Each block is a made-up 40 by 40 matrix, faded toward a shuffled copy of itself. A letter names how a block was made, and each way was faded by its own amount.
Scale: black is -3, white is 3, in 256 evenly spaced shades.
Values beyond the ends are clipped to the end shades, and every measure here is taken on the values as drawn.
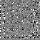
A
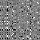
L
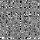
A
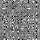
A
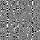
L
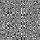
L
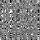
L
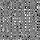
L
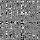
A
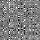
L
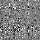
A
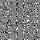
A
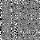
A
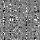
A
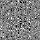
A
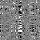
L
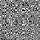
L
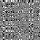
L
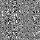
A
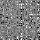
A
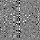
L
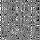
L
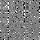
L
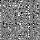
A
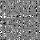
A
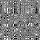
L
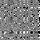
L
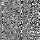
A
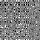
L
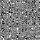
A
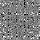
A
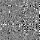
A
